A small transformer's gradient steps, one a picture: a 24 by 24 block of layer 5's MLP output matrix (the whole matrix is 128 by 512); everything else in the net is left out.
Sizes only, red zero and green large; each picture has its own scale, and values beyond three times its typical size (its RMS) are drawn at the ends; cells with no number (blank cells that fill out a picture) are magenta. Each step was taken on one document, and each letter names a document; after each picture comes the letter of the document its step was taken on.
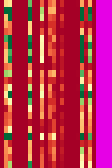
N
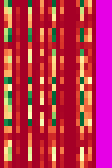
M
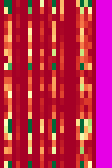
M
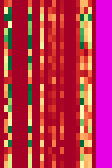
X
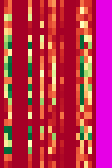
X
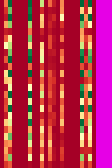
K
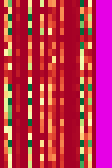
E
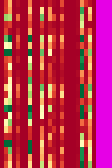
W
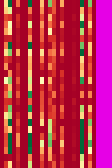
E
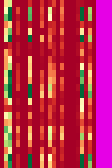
W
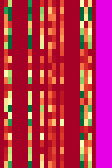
N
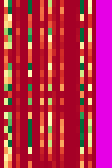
E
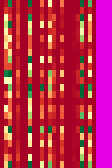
W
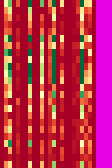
M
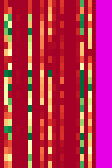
W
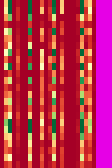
M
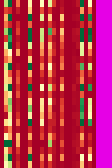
E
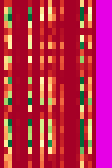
E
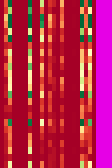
K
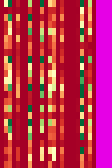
W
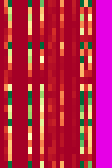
N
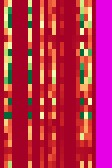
X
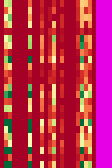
X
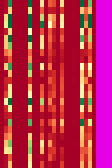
K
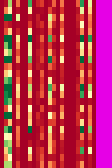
W
